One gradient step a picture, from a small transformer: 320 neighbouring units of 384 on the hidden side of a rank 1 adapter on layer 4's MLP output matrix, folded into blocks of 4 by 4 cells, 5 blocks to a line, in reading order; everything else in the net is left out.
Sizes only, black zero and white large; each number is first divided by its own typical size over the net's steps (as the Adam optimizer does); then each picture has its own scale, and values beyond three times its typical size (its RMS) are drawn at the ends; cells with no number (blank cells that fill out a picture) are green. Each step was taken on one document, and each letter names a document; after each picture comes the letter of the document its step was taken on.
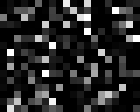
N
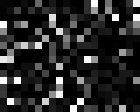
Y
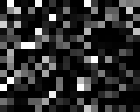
Y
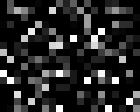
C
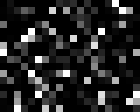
C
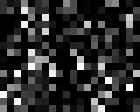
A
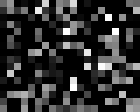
A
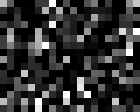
Y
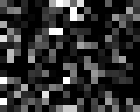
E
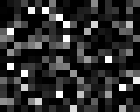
Y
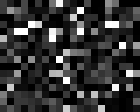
N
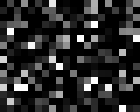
Y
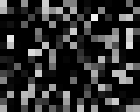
A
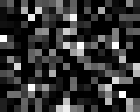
A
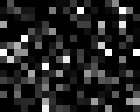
C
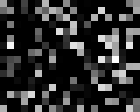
A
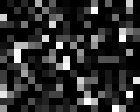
Y
